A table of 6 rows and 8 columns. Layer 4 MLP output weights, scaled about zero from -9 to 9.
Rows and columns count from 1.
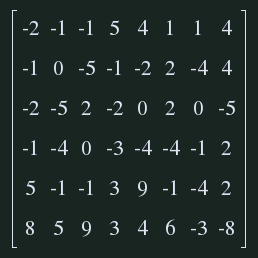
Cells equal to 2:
5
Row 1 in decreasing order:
5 4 4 1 1 -1 -1 -2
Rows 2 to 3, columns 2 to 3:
0 -5 / -5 2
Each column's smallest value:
-2 -5 -5 -3 -4 -4 -4 -8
